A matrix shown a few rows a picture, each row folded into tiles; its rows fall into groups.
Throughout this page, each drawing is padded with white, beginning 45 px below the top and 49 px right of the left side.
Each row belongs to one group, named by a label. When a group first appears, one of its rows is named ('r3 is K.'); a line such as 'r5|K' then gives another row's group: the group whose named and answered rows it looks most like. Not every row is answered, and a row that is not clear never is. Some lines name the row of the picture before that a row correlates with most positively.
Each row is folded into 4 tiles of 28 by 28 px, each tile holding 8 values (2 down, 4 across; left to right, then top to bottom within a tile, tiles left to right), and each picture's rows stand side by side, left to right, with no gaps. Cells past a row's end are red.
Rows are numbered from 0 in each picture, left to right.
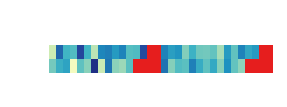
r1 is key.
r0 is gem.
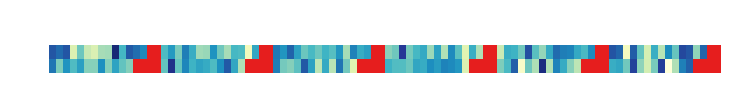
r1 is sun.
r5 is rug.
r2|key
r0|key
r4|gem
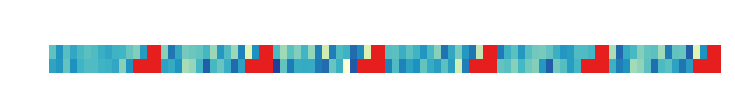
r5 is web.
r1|web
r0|sun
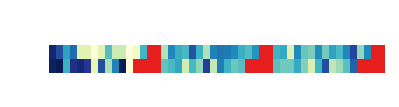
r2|rug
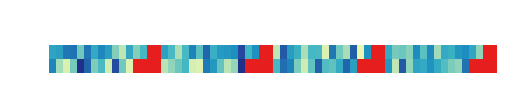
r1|rug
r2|web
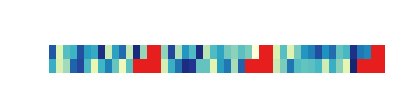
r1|sun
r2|rug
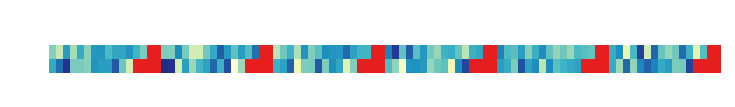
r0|gem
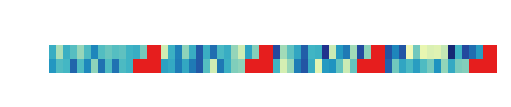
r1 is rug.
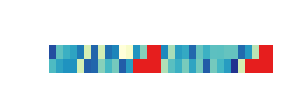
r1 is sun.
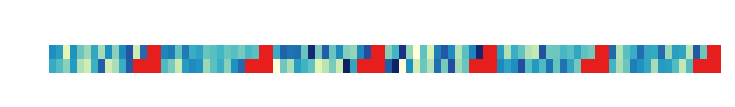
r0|rug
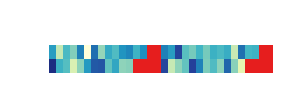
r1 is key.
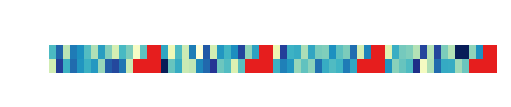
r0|sun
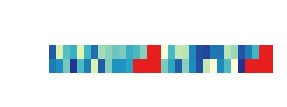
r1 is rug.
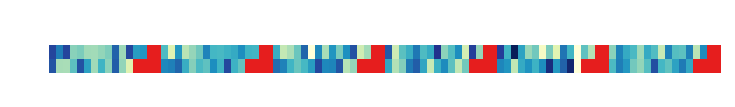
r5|web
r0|key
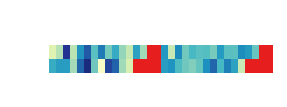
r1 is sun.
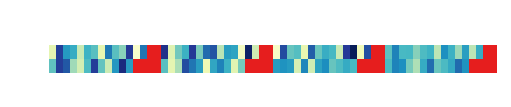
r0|web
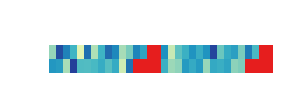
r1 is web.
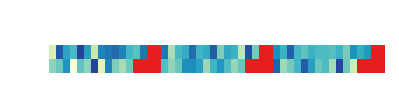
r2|key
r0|gem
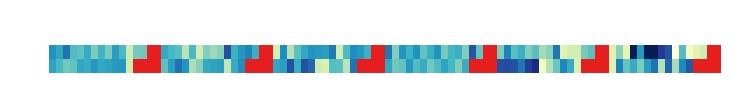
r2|rug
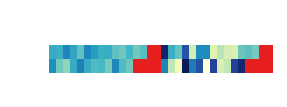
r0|key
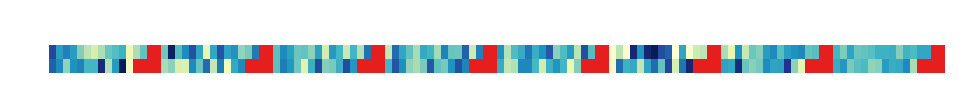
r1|gem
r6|gem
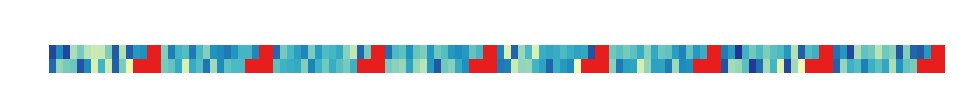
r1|gem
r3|rug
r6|key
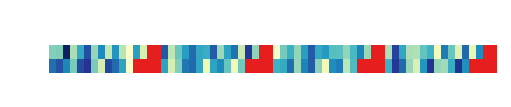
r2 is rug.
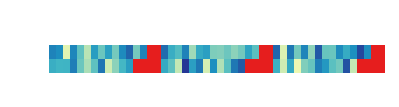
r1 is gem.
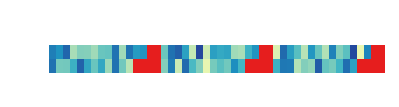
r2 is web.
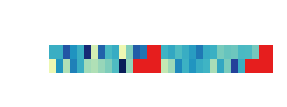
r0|sun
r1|sun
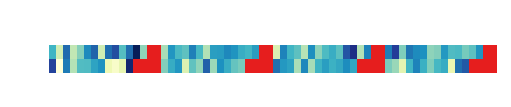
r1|gem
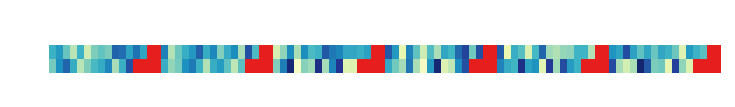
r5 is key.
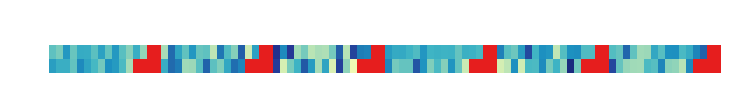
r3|key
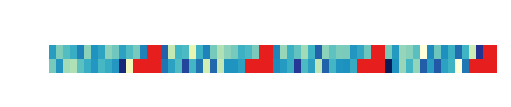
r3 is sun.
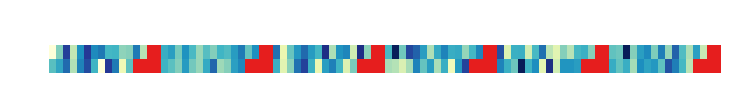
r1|rug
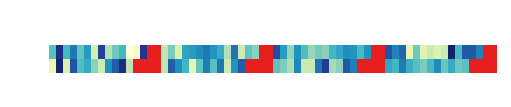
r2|rug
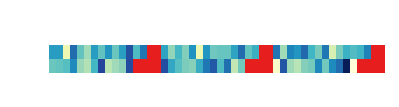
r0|rug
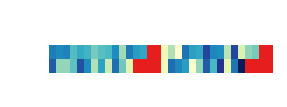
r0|key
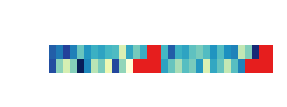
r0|key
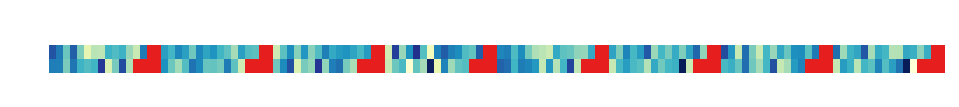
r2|gem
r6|rug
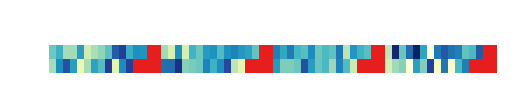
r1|gem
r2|key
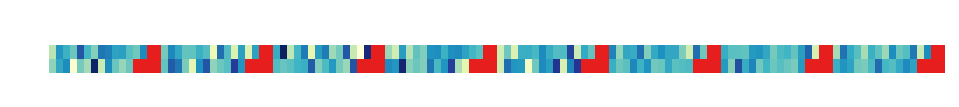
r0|gem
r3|gem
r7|web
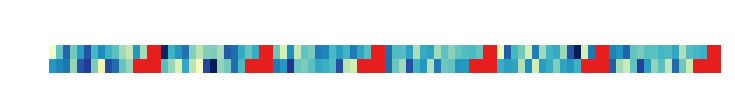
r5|key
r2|gem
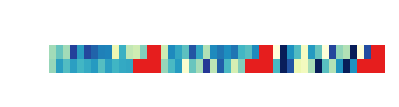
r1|gem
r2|web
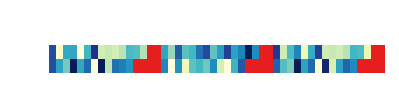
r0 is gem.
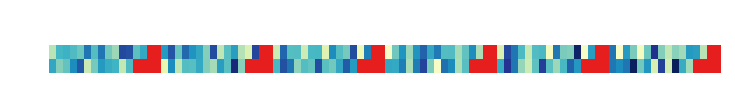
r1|sun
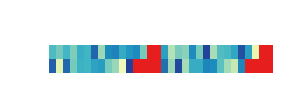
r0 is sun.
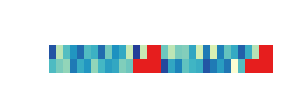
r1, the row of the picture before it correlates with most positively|1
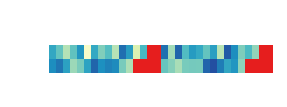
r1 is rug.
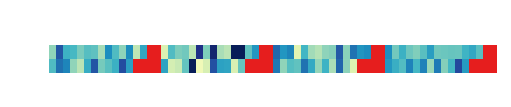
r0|web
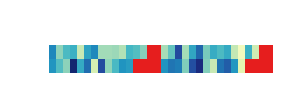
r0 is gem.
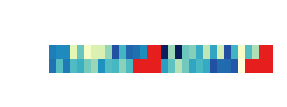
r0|key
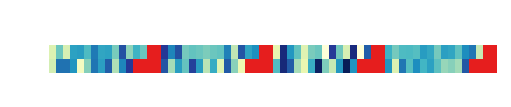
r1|key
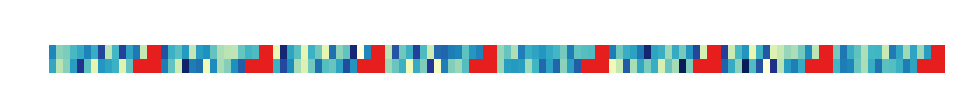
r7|web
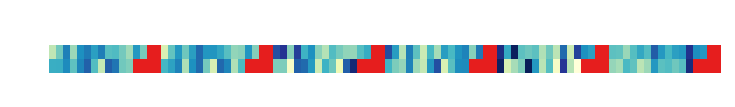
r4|key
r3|rug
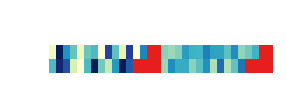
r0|web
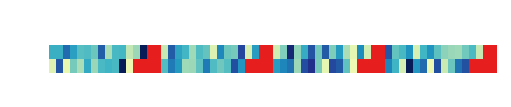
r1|web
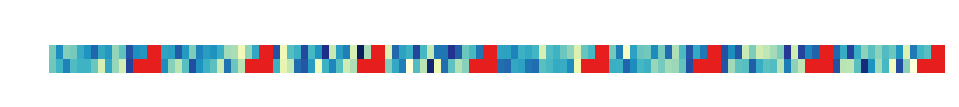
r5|rug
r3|gem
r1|key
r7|key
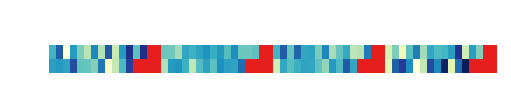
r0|rug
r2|sun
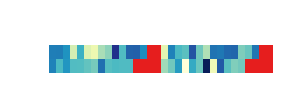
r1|gem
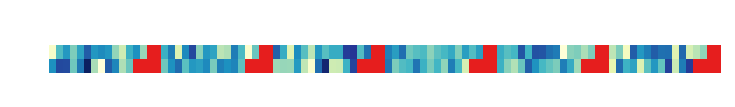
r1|sun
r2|rug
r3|key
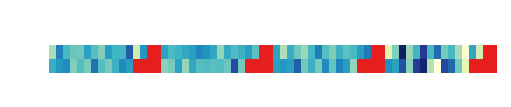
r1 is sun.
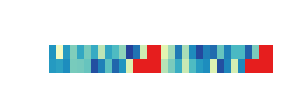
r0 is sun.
